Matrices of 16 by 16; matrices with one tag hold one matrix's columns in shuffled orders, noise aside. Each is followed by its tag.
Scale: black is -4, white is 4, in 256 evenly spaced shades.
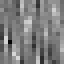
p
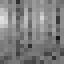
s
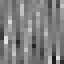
p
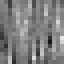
p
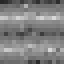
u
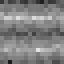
u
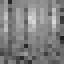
s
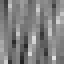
p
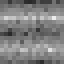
u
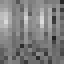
s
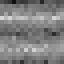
u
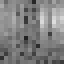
s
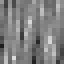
p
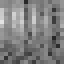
s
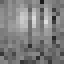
s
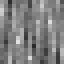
p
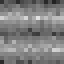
u
